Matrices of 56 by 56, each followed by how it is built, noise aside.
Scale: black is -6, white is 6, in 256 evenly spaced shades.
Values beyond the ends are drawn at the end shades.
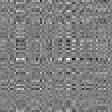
low rank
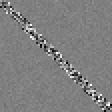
banded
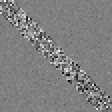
banded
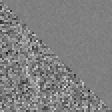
lower triangular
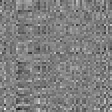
low rank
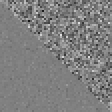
upper triangular
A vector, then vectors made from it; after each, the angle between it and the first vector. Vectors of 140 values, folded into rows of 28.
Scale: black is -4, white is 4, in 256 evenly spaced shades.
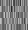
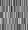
nearly parallel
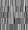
partly opposed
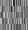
nearly parallel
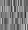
partly aligned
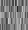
orthogonal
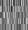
nearly parallel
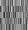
nearly opposite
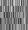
nearly opposite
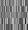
orthogonal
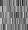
partly aligned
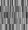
partly opposed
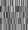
nearly opposite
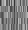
partly aligned
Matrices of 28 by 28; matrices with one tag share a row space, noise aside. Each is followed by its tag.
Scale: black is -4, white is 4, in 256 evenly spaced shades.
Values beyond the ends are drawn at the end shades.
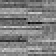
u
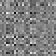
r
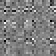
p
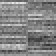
u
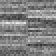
u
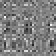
p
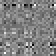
p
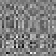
r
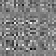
r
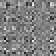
p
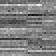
u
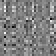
p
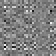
p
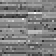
u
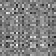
r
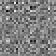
r
